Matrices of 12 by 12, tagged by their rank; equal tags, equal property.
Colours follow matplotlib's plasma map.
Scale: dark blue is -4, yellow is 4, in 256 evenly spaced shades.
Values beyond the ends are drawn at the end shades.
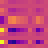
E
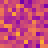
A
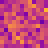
A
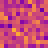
A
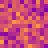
A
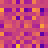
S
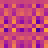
E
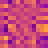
S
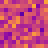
A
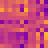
S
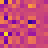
S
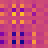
E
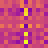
S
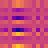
E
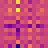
S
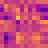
S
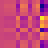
E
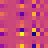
E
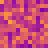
A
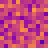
A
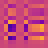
E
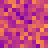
A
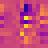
S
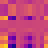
E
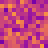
A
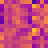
S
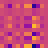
E
